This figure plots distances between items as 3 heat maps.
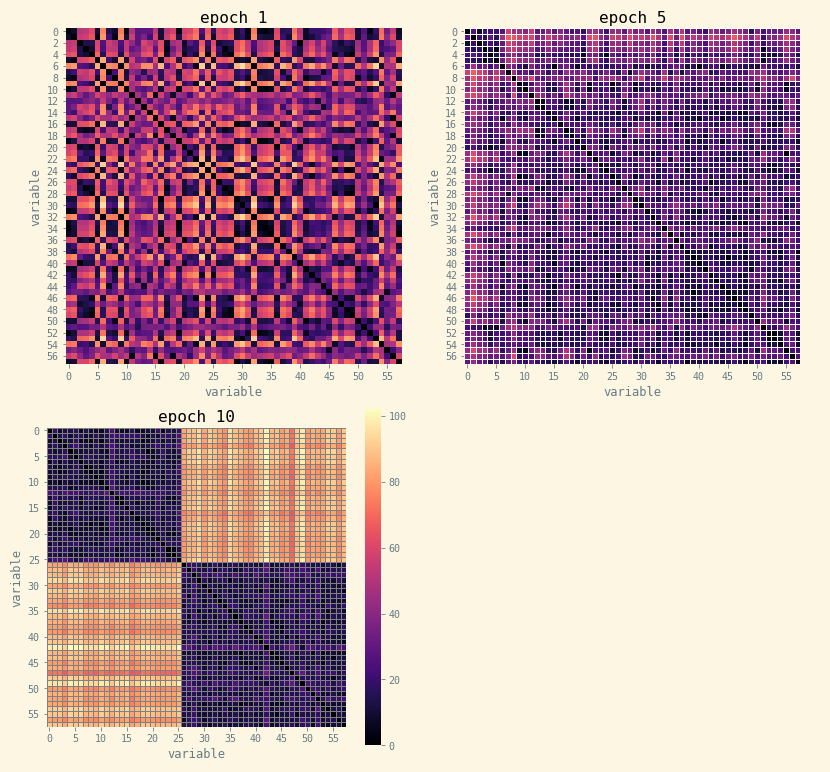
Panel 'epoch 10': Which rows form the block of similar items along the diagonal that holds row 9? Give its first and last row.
0 to 25
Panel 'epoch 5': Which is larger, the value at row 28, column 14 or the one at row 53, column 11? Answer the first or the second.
the second
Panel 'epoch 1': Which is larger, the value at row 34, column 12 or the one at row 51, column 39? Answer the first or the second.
the second
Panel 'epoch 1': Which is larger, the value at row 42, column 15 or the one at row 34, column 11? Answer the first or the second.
the first
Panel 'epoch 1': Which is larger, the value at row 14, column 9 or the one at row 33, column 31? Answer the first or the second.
the first
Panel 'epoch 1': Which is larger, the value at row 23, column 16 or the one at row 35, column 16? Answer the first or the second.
the first
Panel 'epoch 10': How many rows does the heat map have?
58
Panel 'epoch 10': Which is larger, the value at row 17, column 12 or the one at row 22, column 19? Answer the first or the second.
the first
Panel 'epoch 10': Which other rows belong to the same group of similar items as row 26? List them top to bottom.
27, 28, 29, 30, 31, 32, 33, 34, 35, 36, 37, 38, 39, 40, 41, 42, 43, 44, 45, 46, 47, 48, 49, 50, 51, 52, 53, 54, 55, 56, 57
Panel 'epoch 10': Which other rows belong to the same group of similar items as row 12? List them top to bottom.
0, 1, 2, 3, 4, 5, 6, 7, 8, 9, 10, 11, 13, 14, 15, 16, 17, 18, 19, 20, 21, 22, 23, 24, 25
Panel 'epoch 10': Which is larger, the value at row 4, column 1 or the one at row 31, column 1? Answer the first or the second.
the second
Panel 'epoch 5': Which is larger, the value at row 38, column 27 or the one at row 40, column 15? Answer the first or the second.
the first
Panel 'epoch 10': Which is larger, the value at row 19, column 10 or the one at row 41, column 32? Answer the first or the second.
the second
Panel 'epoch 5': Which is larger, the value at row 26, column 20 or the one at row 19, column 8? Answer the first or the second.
the second
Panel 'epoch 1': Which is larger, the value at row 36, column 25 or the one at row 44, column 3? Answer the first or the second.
the first
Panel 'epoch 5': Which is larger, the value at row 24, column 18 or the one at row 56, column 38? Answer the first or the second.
the second
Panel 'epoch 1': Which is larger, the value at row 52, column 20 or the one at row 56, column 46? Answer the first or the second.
the first
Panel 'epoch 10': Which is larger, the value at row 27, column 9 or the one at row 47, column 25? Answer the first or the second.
the first
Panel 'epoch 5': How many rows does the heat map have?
58
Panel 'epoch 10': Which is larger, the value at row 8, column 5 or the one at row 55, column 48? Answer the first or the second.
the first
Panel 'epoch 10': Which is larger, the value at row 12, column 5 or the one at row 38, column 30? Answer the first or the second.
the first
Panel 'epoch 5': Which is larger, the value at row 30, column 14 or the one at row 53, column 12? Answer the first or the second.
the first
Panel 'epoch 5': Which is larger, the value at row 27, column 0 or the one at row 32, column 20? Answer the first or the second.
the second
